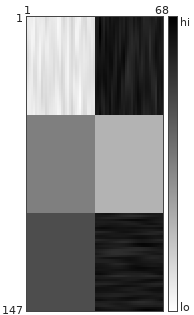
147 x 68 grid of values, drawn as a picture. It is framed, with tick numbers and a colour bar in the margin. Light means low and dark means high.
The table splits into 3 rows of 2 panels. Panel 1,1: very low, streaked downward, faint in contrast. Panel 1,2: very high, streaked downward, faint in contrast. Panel 2,1: middling, flat. Panel 2,2: low, flat. Panel 3,1: high, flat. Panel 3,2: very high, streaked across, faint in contrast.
